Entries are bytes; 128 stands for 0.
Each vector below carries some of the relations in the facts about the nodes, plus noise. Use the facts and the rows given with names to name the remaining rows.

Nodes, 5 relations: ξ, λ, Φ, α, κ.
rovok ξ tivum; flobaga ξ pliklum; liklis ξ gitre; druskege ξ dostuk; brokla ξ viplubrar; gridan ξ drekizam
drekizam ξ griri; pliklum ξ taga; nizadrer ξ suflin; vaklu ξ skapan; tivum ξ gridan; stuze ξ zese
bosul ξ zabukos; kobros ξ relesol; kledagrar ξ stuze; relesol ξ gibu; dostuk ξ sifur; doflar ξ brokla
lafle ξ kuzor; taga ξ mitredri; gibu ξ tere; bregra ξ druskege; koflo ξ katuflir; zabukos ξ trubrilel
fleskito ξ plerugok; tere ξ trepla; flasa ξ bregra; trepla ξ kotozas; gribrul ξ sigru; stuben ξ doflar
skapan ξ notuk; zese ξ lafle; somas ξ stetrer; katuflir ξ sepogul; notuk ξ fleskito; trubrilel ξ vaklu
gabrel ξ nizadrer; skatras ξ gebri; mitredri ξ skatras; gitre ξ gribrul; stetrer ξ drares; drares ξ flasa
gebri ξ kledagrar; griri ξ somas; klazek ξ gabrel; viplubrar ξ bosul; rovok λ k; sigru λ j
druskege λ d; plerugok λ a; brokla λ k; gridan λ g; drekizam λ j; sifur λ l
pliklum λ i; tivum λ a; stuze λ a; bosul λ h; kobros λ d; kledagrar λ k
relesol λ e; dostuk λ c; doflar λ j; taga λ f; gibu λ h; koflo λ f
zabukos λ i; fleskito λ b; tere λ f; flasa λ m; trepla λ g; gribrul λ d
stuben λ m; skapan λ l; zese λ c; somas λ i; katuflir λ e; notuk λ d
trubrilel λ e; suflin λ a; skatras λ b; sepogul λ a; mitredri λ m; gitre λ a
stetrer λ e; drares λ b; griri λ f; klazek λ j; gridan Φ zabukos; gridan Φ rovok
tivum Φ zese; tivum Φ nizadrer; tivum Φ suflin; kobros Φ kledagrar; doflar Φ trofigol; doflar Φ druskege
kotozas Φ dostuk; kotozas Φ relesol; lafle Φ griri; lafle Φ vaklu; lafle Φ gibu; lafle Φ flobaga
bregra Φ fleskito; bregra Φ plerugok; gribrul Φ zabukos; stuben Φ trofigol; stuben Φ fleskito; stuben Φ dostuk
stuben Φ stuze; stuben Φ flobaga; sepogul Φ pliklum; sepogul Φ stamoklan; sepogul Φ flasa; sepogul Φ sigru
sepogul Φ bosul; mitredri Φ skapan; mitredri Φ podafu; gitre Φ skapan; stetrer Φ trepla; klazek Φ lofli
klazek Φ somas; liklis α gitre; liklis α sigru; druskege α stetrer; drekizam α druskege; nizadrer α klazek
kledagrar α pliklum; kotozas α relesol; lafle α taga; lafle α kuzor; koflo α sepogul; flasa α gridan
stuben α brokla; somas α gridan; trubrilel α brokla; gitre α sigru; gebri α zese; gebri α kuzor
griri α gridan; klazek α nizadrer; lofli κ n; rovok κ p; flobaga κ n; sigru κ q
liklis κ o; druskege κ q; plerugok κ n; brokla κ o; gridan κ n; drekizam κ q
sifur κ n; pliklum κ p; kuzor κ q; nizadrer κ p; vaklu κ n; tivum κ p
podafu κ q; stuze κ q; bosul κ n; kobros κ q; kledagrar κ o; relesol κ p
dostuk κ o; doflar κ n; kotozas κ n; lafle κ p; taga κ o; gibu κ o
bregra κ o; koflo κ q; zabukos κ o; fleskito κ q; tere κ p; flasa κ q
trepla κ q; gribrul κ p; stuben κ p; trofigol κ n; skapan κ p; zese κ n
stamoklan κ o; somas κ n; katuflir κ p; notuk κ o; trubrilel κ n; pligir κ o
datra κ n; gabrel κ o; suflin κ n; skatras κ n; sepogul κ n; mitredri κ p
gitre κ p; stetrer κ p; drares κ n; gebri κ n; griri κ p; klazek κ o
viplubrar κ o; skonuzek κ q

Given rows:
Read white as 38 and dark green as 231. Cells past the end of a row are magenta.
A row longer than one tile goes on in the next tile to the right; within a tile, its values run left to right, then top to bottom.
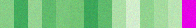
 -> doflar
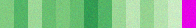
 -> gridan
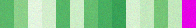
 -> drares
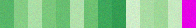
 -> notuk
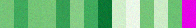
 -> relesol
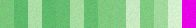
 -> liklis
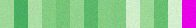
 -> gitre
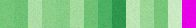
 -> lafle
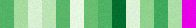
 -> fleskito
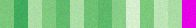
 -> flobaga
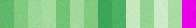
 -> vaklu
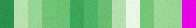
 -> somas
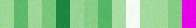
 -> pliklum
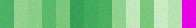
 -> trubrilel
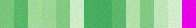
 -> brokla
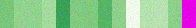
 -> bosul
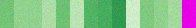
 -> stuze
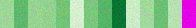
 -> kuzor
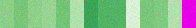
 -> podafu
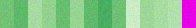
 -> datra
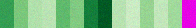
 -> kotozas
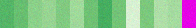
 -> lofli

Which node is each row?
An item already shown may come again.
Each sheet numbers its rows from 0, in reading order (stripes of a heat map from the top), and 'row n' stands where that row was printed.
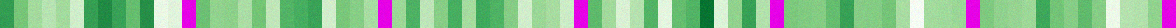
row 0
griri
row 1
stuze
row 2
tivum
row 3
fleskito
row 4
gibu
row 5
bosul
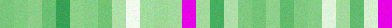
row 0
gibu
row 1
gitre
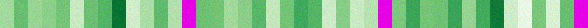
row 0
kuzor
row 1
stamoklan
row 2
relesol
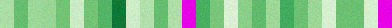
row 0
kuzor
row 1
stuben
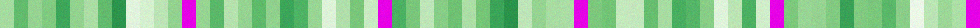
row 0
zese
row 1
gribrul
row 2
plerugok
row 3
mitredri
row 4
zabukos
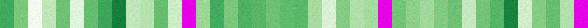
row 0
sifur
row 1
katuflir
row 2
druskege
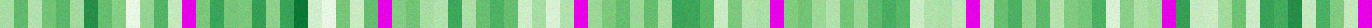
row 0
kobros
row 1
relesol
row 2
suflin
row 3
trepla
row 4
gebri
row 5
sigru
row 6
flasa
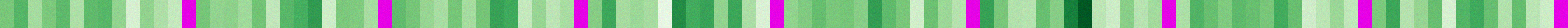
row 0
gabrel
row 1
stuze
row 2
vaklu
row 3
koflo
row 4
drekizam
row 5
kotozas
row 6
stetrer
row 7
rovok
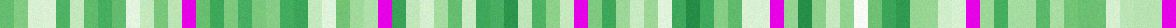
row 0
skatras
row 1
klazek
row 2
flasa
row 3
tere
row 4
taga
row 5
sepogul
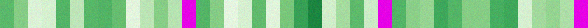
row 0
skatras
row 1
skapan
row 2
dostuk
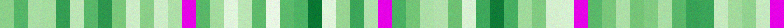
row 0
nizadrer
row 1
fleskito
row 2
kledagrar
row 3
bregra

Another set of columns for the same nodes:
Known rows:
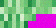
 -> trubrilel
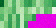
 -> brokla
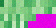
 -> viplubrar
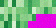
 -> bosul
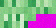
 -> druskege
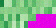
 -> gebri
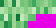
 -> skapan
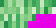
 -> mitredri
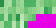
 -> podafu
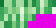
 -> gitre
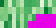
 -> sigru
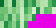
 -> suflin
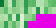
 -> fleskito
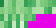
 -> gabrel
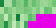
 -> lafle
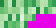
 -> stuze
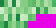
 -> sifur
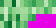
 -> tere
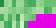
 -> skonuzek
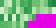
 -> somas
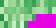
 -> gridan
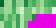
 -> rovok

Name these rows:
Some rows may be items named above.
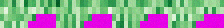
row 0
relesol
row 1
brokla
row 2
gibu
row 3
dostuk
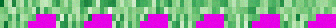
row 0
zese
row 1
stuben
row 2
doflar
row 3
katuflir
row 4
trepla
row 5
lafle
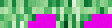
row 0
pliklum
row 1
koflo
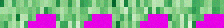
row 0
kuzor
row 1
nizadrer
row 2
zese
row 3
trepla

